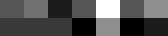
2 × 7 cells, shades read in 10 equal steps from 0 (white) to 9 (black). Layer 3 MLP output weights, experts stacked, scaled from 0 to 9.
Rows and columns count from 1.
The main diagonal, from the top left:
6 7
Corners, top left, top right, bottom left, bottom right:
6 4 7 8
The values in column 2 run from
5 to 7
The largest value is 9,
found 2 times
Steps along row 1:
down up down down up down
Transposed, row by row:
6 7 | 5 7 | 8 7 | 6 9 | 0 4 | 6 9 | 4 8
